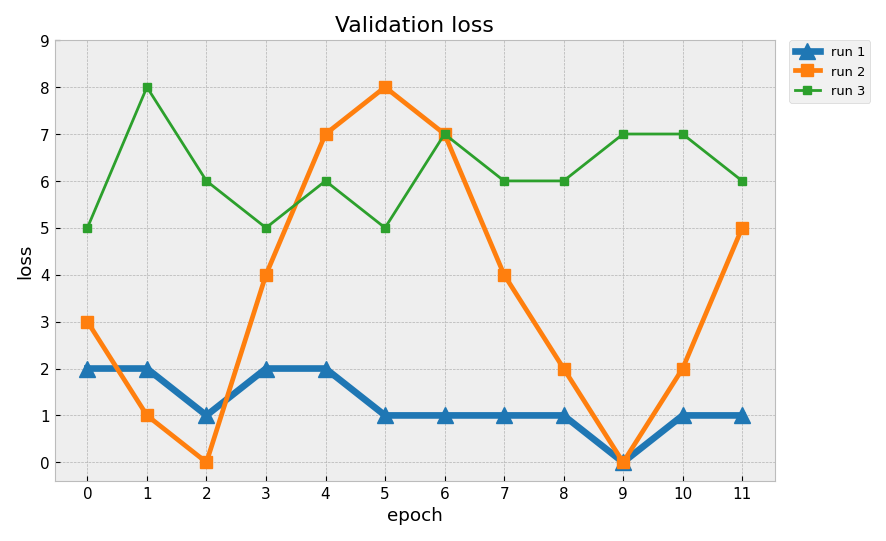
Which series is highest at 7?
run 3
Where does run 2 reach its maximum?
5
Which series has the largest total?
run 3
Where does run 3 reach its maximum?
1
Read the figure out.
Title: Validation loss
x-axis: epoch, ticks 0 1 2 3 4 5 6 7 8 9 10 11
y-axis: loss, ticks 0 1 2 3 4 5 6 7 8 9
Legend: run 1, run 2, run 3
Values:
run 1: 2 2 1 2 2 1 1 1 1 0 1 1
run 2: 3 1 0 4 7 8 7 4 2 0 2 5
run 3: 5 8 6 5 6 5 7 6 6 7 7 6
